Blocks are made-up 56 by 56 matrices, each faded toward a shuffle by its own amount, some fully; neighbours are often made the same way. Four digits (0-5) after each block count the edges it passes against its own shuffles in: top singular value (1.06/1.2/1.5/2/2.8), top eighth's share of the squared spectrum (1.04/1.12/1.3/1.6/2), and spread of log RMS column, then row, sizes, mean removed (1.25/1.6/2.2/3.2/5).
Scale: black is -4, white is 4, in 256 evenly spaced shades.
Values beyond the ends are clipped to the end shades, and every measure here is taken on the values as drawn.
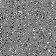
1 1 0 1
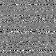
2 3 0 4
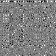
4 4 1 2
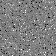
0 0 0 0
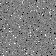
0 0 0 0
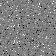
0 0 0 0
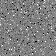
0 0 0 0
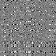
4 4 2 3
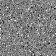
2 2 0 0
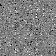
3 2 1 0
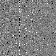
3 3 2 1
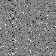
3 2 1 0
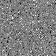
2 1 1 0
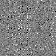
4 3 2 1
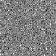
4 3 2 1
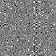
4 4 2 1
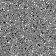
1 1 0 0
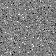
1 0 0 0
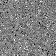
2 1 0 0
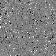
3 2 1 1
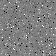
0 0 0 0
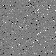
2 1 0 0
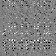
4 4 2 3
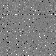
3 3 1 1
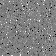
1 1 0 0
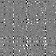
4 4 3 2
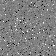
0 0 0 0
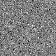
0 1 0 0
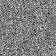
0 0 0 0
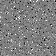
0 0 0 0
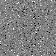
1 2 1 0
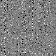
2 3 2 0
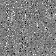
2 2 2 0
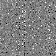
2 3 2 0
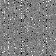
3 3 2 0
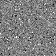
1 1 0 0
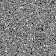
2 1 0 1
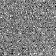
3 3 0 2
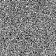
2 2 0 1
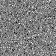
0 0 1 0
